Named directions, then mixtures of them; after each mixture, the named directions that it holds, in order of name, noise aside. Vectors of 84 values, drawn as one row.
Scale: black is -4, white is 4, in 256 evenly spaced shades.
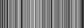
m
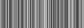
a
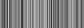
a, m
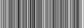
a, m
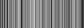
m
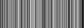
a, m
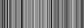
a, m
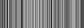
a, m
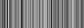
a, m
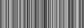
a
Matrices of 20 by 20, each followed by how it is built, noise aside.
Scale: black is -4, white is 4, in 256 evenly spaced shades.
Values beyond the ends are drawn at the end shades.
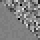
upper triangular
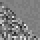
lower triangular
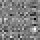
low rank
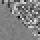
upper triangular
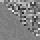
upper triangular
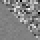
upper triangular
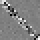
banded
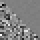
lower triangular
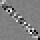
banded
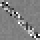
banded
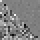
lower triangular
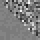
upper triangular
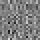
low rank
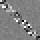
banded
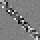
banded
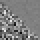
lower triangular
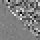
upper triangular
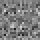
low rank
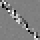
banded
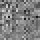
low rank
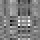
low rank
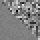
upper triangular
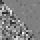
lower triangular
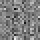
low rank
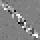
banded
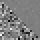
lower triangular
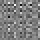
low rank
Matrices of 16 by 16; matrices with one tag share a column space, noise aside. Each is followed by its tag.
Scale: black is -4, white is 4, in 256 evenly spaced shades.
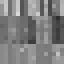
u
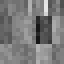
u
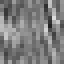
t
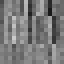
u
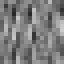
t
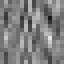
t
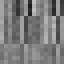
u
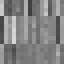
u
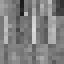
u
